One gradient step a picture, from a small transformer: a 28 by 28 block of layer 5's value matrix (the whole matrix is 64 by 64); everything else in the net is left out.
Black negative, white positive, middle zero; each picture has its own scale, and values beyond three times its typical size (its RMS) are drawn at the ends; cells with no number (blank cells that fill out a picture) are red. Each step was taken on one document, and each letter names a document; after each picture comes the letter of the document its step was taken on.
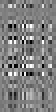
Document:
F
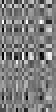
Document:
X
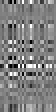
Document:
F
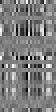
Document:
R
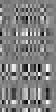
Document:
R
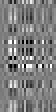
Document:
F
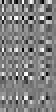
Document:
X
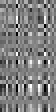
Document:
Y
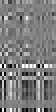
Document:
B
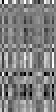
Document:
B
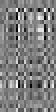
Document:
Y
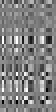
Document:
X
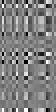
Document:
X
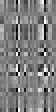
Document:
Y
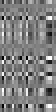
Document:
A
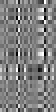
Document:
Y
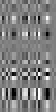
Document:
R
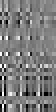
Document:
B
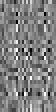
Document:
Y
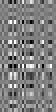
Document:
F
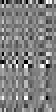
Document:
X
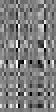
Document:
Y
